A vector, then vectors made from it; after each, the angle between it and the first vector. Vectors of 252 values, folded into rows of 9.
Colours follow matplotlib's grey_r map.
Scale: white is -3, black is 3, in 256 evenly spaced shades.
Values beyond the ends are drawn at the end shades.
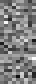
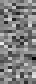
nearly opposite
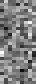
orthogonal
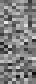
nearly parallel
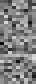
nearly parallel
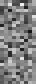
partly opposed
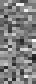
partly opposed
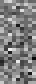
partly opposed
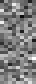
partly aligned
